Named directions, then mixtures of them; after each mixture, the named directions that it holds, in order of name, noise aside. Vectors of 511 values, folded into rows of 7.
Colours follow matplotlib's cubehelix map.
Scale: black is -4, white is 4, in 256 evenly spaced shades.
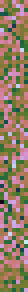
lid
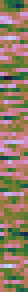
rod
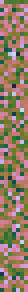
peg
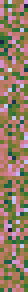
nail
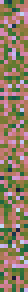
lid, peg, rod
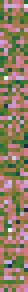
nail, rod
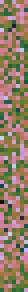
lid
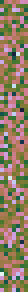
peg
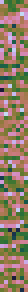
lid, peg, rod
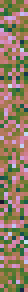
lid, rod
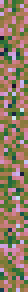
nail, peg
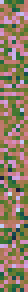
lid, peg, rod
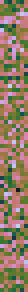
lid, peg, rod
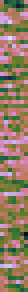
rod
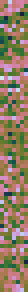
lid, nail, rod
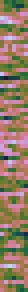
rod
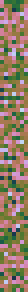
peg, rod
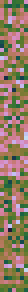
nail, rod
